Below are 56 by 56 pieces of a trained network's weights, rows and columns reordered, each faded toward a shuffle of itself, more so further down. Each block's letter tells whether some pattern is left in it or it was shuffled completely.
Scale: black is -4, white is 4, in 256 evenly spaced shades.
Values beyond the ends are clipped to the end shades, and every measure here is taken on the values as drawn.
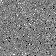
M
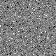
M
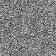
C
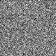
C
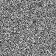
M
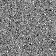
M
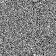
M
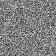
C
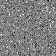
M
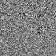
C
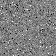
M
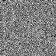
C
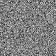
C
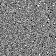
M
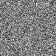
C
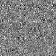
C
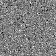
M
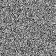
M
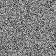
M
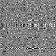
C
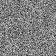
M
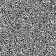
M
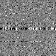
C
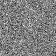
M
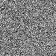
M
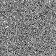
M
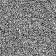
M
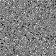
M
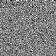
C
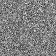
M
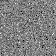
M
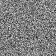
M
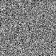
C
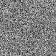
C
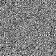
C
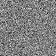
C
